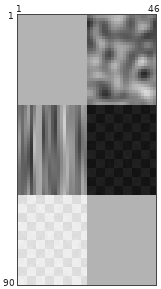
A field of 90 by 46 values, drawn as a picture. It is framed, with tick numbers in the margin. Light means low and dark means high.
The table splits into 3 rows of 2 panels. Panel 1,1: low, flat. Panel 1,2: middling, blotchy, strong in contrast. Panel 2,1: middling, streaked downward, strong in contrast. Panel 2,2: very high, checkered, faint in contrast. Panel 3,1: very low, checkered, faint in contrast. Panel 3,2: low, flat.
